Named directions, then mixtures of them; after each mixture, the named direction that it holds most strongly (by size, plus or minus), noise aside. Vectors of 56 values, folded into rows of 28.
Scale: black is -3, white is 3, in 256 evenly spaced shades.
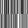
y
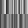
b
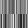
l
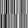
y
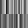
b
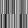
l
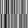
y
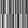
b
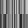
b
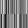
l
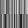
b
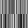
l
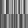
b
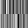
b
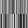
l
